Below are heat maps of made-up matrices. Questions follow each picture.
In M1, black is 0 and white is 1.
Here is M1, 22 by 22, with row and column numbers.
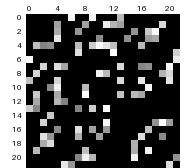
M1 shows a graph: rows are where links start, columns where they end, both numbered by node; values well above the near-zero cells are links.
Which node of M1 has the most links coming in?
node 4
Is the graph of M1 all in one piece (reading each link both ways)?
yes
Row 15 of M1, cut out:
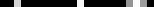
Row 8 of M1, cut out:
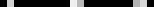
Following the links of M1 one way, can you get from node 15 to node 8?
yes
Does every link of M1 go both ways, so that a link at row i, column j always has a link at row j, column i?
yes
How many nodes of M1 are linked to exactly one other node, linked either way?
1
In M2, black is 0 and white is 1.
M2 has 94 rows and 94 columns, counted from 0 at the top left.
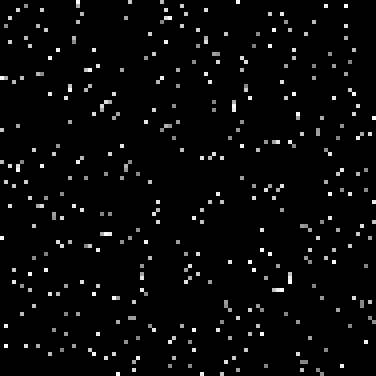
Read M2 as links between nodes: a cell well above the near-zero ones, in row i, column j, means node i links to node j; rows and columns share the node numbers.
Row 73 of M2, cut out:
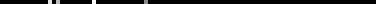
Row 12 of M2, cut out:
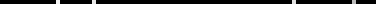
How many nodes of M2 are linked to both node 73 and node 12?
2
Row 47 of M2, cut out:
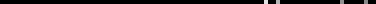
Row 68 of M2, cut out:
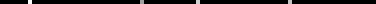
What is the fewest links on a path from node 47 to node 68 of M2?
3
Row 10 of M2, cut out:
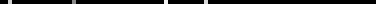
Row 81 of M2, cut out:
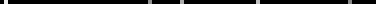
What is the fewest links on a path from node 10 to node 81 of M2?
4
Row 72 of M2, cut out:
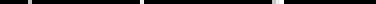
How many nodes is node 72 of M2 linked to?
5
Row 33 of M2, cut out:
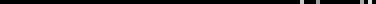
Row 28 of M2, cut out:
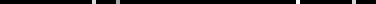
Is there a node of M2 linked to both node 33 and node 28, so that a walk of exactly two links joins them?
no
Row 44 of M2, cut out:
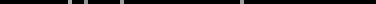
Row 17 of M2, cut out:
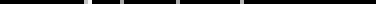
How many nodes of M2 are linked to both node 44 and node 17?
3
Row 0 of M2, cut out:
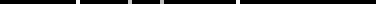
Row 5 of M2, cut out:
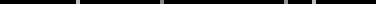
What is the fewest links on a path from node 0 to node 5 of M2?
2
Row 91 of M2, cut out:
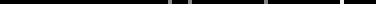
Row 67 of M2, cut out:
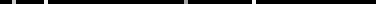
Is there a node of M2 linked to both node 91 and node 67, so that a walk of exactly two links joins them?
no
